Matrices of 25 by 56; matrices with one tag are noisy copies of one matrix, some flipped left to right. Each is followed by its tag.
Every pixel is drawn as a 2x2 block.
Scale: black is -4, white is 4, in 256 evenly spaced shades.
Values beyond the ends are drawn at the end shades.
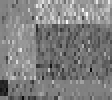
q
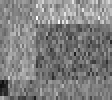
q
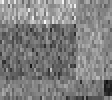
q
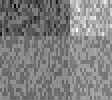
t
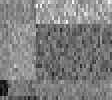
q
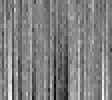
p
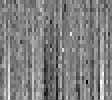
p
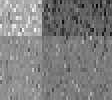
t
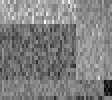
q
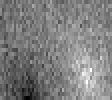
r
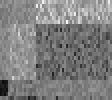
q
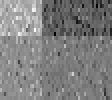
t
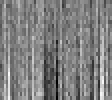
p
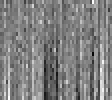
p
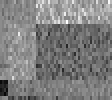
q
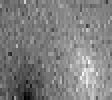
r
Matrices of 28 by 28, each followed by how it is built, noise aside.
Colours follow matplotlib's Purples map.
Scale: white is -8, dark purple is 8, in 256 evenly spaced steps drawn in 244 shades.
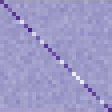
diagonal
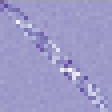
banded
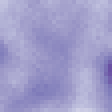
smooth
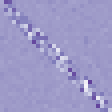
banded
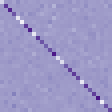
diagonal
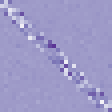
banded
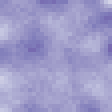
smooth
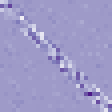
banded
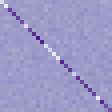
diagonal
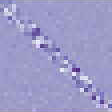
banded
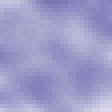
smooth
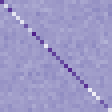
diagonal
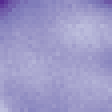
smooth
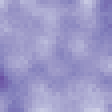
smooth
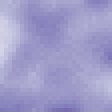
smooth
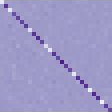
diagonal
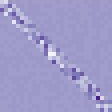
banded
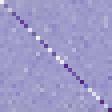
diagonal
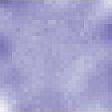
smooth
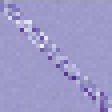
banded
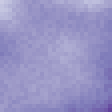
smooth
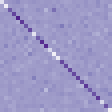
diagonal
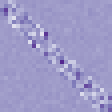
banded
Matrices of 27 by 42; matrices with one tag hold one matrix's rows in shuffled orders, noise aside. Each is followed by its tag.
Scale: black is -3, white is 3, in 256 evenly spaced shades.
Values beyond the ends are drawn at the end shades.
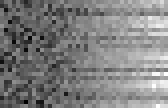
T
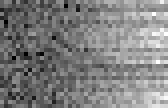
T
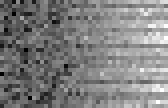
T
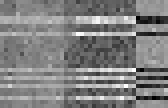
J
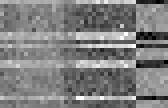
J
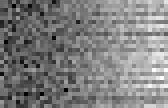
T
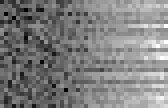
T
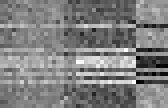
J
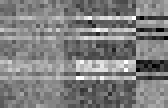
J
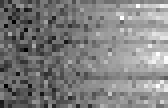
T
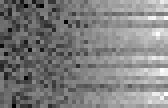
T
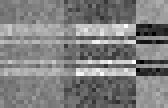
J
